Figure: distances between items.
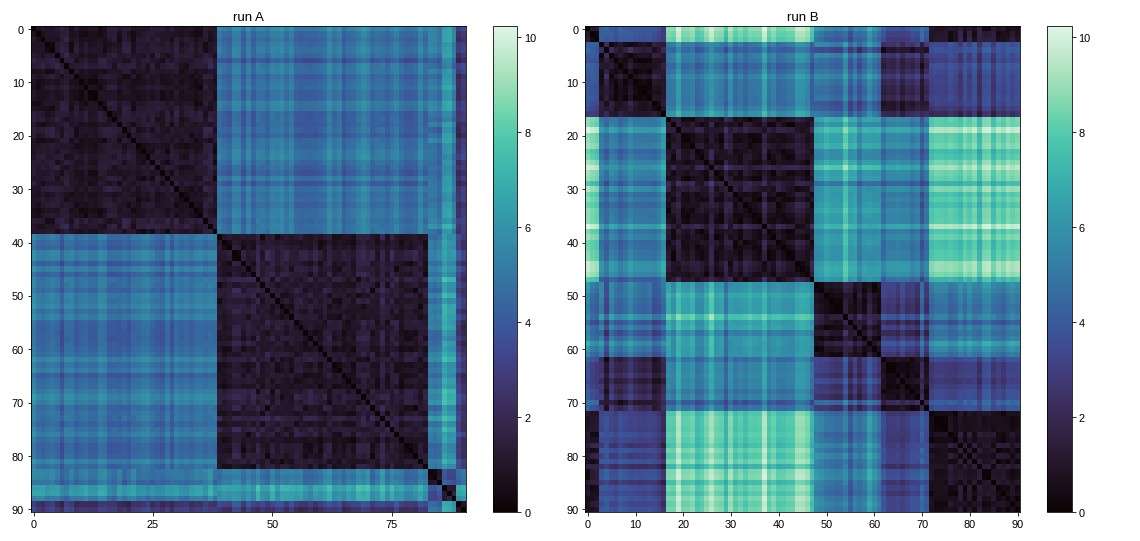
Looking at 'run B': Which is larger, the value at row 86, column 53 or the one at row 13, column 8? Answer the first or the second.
the first
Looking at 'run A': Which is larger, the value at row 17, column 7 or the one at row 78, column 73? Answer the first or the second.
the second
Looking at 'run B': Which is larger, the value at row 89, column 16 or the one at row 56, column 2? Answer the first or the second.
the second
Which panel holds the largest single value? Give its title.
run B
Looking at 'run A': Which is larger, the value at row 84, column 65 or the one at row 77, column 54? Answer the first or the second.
the first
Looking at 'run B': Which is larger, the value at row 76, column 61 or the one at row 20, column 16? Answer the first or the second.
the second
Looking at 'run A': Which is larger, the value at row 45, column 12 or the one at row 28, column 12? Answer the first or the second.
the first
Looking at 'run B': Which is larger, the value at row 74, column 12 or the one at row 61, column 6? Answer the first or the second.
the second
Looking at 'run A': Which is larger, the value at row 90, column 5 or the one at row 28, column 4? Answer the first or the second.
the first
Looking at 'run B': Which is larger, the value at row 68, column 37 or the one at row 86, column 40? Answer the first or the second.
the second
